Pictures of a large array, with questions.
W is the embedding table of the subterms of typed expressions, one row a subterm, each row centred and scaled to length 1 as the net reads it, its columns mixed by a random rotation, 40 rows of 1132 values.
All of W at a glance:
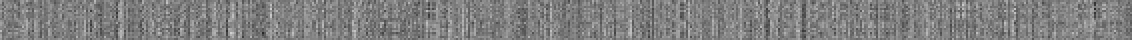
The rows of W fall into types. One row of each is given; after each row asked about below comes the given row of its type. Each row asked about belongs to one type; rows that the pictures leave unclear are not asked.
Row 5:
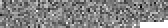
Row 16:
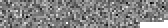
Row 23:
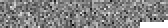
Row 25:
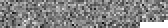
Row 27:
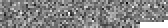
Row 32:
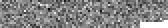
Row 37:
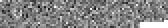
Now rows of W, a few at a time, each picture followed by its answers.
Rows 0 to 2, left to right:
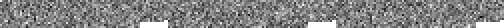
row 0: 23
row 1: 27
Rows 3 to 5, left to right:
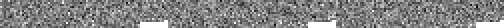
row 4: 16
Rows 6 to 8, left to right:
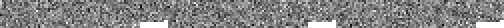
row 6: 5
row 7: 37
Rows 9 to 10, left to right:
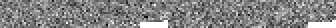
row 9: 16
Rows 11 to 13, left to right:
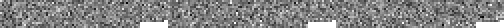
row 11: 25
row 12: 27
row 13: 16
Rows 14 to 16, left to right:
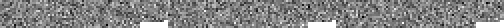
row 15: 5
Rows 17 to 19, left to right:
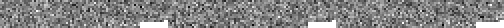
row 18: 32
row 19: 16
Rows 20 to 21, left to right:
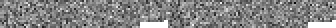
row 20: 32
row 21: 25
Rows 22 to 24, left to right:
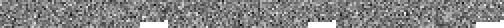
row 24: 27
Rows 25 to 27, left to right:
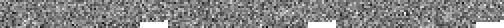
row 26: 27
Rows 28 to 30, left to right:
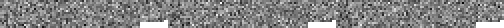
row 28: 32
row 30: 25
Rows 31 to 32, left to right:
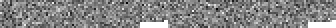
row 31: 25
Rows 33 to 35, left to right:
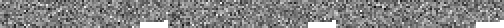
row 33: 32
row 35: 32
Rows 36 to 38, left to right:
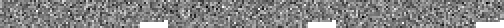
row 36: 27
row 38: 16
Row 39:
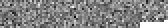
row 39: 25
